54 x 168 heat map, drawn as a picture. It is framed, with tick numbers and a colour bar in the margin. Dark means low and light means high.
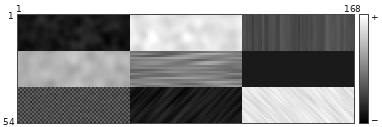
It is made of 3 by 3 panels. Panel 1,1: very low, blotchy, faint in contrast. Panel 1,2: very high, blotchy, faint in contrast. Panel 1,3: low, streaked downward, faint in contrast. Panel 2,1: high, blotchy, faint in contrast. Panel 2,2: middling, streaked across. Panel 2,3: very low, flat. Panel 3,1: low, checkered. Panel 3,2: very low, slanting up to the right, faint in contrast. Panel 3,3: very high, slanting down to the right, faint in contrast.
